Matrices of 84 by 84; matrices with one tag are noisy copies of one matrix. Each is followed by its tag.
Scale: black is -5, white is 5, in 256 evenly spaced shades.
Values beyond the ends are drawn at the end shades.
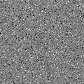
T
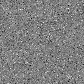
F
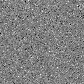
T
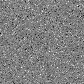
T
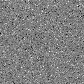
T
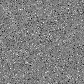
F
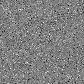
F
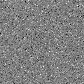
T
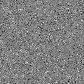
F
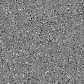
F
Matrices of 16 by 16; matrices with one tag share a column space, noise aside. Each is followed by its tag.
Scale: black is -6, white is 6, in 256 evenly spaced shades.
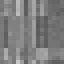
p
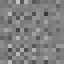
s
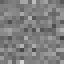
s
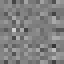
s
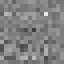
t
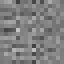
s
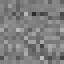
t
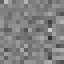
s
